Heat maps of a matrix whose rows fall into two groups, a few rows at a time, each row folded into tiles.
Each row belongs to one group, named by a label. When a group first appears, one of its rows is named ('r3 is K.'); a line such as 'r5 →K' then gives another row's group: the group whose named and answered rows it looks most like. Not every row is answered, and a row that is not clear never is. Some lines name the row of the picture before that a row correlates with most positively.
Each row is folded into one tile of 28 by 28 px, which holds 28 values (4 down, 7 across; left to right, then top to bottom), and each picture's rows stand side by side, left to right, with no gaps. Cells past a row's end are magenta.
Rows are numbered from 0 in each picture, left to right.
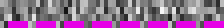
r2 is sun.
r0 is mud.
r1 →mud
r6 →mud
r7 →sun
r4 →sun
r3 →sun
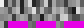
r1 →sun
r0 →sun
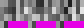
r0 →sun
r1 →sun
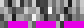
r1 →mud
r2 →sun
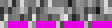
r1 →mud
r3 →mud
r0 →mud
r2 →mud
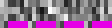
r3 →sun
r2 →sun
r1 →mud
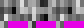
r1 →mud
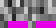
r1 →mud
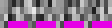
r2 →sun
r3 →sun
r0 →sun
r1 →sun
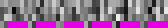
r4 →sun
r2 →mud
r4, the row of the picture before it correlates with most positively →3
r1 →sun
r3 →sun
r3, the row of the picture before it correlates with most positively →3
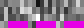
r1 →sun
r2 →mud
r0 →mud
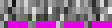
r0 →sun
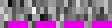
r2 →mud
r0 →sun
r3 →mud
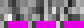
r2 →mud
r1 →sun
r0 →mud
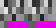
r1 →sun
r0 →sun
